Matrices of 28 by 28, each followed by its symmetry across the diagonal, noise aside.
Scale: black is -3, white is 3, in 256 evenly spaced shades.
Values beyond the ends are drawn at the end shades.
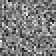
neither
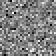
neither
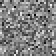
neither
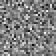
antisymmetric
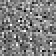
antisymmetric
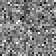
antisymmetric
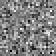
antisymmetric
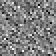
antisymmetric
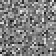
antisymmetric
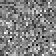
neither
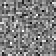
antisymmetric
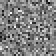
neither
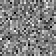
neither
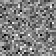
neither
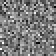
neither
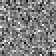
antisymmetric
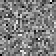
neither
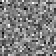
antisymmetric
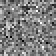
antisymmetric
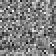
antisymmetric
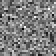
neither
